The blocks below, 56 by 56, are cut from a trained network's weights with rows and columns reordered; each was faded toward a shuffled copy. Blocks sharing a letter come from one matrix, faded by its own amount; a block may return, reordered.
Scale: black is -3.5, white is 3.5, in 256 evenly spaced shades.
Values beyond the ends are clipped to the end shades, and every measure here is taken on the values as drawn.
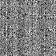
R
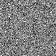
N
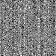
R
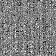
R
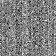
R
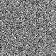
N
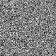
N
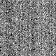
R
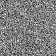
N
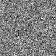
N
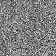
N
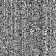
R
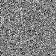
N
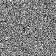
N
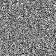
N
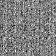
R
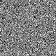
N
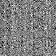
R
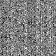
R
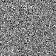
N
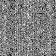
R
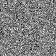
N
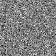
N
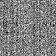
R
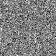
N
